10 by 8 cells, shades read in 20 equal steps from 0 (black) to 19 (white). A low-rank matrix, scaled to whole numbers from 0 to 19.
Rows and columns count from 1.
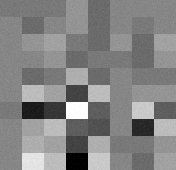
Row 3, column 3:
12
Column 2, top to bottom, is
9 8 11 10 8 14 2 12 13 17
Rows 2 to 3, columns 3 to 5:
10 11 8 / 12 9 8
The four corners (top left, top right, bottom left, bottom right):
9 10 10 12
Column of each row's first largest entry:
4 4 3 3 4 2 4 3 2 2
